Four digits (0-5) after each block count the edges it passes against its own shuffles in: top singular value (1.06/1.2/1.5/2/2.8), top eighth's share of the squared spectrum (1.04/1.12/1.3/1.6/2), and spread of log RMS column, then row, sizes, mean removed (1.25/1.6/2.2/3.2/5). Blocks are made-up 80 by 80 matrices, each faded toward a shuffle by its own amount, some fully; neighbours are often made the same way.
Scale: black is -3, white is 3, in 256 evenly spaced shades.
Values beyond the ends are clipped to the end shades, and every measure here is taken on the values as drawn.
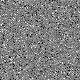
0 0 0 0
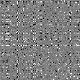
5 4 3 2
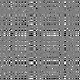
5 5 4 4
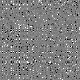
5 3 2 2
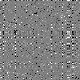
5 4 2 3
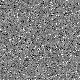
0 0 0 0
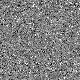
0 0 0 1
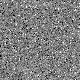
0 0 0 0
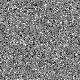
0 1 0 2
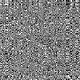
4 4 2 2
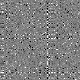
4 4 2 2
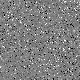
1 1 0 0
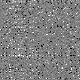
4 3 1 2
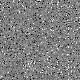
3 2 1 0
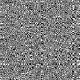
4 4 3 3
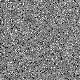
2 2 0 0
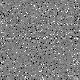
3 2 1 1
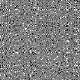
4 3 2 2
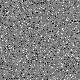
0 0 0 0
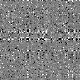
4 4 2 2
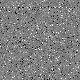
2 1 0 0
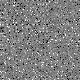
3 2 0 1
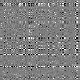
5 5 3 4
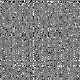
4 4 2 2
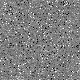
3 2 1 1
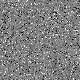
2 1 0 0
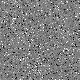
2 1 0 0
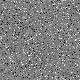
0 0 0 0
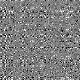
4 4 3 3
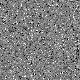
0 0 0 0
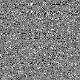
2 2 1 3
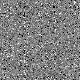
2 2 2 2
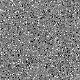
1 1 1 2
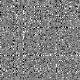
2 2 3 3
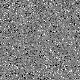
1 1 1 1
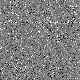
1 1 0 1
